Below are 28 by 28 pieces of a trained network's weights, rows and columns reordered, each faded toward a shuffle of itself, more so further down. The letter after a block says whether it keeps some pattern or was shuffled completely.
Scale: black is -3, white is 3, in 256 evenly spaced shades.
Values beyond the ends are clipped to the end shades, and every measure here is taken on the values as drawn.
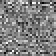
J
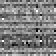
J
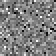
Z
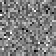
Z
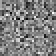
J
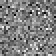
Z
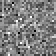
Z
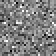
Z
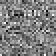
J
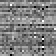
J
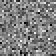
Z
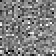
J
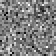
Z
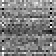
J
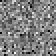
Z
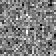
Z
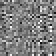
J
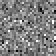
Z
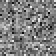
Z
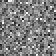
Z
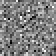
Z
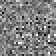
J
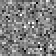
Z
